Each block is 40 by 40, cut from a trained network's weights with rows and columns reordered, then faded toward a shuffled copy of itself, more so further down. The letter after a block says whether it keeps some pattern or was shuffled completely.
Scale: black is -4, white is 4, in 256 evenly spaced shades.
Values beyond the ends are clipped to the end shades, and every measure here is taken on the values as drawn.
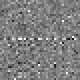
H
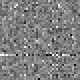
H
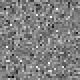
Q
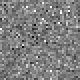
Q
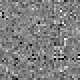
H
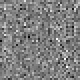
H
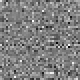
H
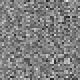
H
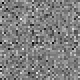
H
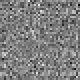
H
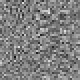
H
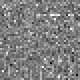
H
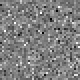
Q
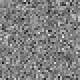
Q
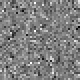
H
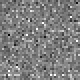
H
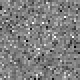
Q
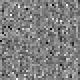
H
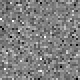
Q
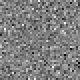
H
